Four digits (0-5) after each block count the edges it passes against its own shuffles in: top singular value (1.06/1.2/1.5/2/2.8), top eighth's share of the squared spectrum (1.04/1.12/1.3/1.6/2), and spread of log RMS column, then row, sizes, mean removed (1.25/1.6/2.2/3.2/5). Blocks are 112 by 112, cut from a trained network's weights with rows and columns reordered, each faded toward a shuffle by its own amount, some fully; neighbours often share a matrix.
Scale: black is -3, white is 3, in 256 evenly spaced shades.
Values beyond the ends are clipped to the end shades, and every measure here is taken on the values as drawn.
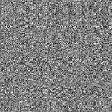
4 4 2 3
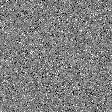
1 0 0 0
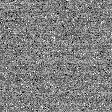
2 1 0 0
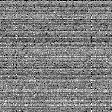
5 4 2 3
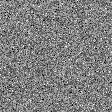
0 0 0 0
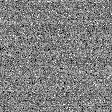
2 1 0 0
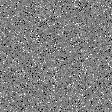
2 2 1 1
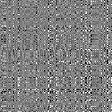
4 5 4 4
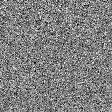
1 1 0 0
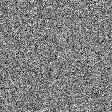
2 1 0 0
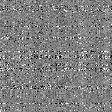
3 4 1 3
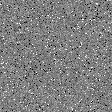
0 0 0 0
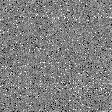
2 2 0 1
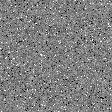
0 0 0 0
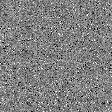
2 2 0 2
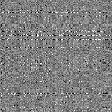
4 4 1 3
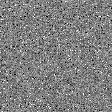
2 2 0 1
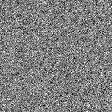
3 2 0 1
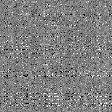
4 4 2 3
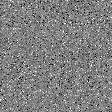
1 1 0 1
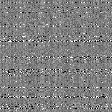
4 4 1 4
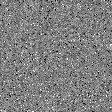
0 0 0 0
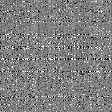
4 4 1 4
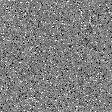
1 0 0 0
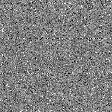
3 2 1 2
